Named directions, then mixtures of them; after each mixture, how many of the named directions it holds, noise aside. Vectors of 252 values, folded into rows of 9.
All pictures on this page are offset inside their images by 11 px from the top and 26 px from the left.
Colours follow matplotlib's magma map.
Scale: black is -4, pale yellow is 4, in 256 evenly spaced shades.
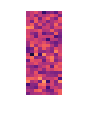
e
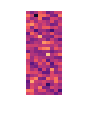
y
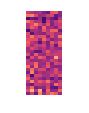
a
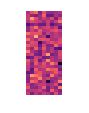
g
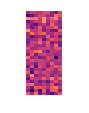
one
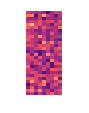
three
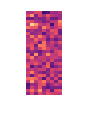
three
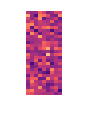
one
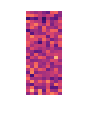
one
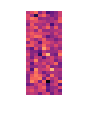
three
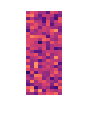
two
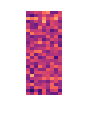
one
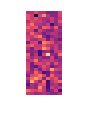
three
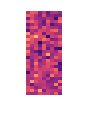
two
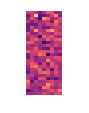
one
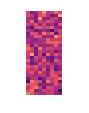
two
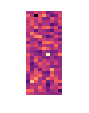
two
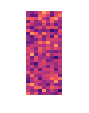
three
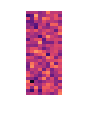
three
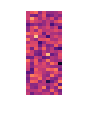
one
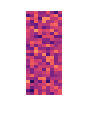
three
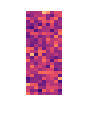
two
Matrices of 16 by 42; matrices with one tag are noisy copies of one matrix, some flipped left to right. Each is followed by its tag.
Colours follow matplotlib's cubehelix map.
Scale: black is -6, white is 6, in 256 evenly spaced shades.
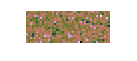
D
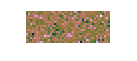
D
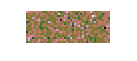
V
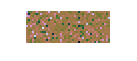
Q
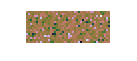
D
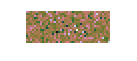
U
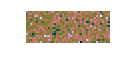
D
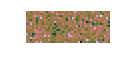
D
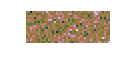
U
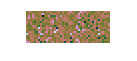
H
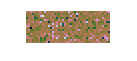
V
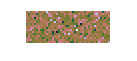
U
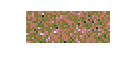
H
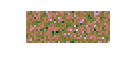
U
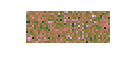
V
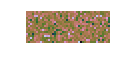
D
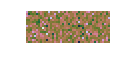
Q
